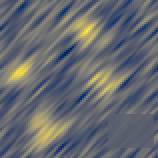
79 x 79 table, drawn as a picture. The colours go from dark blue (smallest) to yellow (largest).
Lone odd cells: none. Calmest part: bottom right. Slope: none. Bumps: four. Odd rows or columns: none. Odd patch: calmer, in the bottom right. Mirror symmetry: none.
